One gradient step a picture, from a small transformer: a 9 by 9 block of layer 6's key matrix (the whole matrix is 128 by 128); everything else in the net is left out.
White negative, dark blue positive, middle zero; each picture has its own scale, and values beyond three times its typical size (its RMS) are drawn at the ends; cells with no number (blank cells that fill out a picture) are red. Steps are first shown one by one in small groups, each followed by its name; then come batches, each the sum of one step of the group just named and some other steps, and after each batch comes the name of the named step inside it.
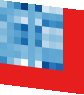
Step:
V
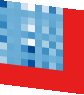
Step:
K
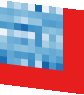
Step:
V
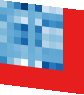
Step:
V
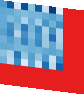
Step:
V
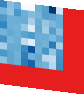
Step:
K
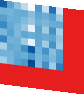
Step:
K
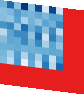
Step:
V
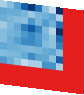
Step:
V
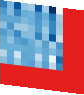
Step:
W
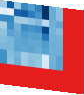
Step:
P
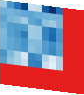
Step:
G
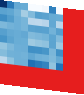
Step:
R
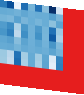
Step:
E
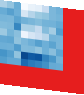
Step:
W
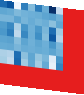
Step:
E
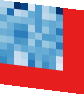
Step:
G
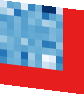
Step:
P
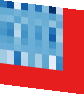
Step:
E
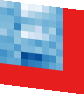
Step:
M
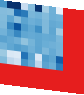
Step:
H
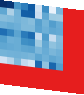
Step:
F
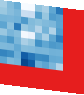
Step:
M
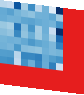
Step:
M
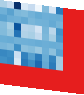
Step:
M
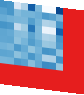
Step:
M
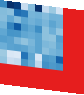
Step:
H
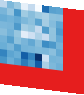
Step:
M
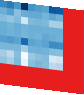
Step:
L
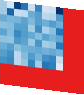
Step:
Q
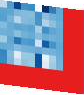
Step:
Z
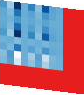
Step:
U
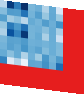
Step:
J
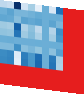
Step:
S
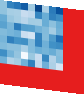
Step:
L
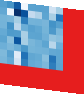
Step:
J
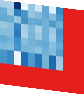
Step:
S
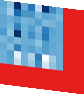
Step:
U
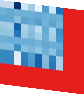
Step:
S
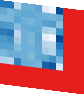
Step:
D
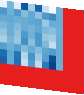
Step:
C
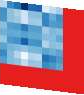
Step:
D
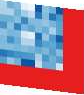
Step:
C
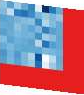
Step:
D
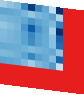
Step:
C
